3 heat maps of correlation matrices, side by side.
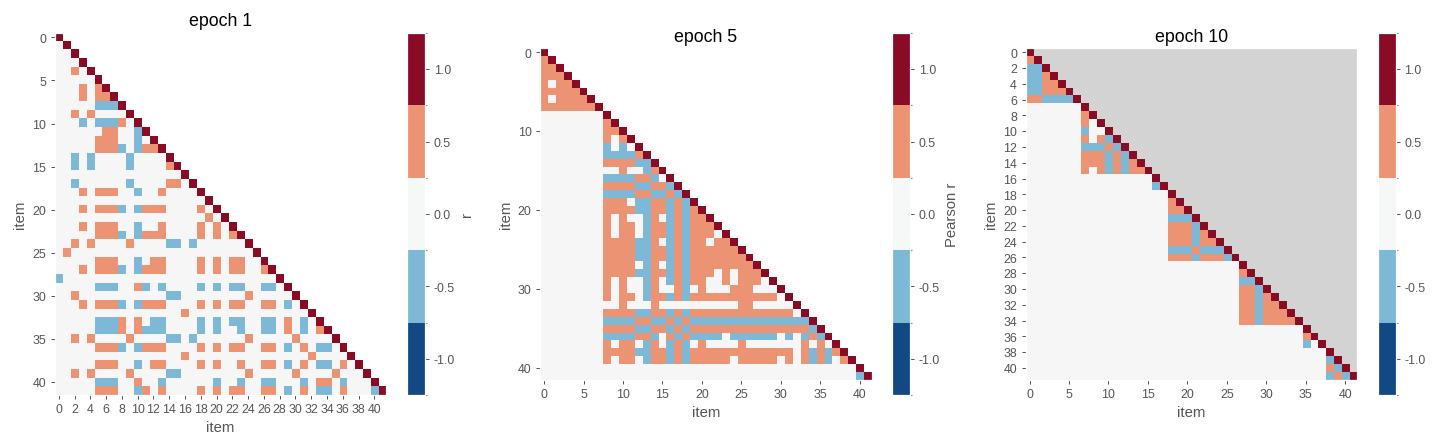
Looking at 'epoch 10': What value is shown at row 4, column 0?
-0.5
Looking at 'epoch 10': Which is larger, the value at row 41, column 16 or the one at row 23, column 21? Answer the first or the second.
the first
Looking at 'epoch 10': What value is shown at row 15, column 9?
0.5
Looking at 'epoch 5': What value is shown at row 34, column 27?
-0.5
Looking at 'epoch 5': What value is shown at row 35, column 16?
-0.5
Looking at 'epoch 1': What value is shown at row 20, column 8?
-0.5
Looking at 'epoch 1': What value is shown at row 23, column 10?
-0.5
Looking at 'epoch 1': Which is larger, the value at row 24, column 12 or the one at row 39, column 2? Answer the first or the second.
the second
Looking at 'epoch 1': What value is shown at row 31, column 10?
-0.5
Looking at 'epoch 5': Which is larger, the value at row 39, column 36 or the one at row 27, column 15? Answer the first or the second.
the second
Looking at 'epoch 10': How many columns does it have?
42
